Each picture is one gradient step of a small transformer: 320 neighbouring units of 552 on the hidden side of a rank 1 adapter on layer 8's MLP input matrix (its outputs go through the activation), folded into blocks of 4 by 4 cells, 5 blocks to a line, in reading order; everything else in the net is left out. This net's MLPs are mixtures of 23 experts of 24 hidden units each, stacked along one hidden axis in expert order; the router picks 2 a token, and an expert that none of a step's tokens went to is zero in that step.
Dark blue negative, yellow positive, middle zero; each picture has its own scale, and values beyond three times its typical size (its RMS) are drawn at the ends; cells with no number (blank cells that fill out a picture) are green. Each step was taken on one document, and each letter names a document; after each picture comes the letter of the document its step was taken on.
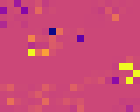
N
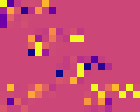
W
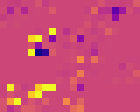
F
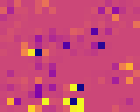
F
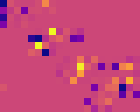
W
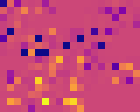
F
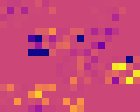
N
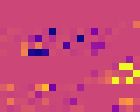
N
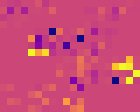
N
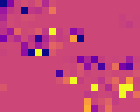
W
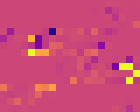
N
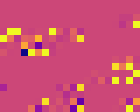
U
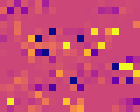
F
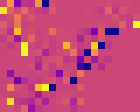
F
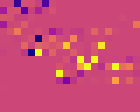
W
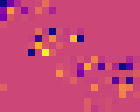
W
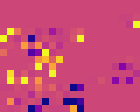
U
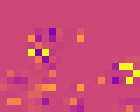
N
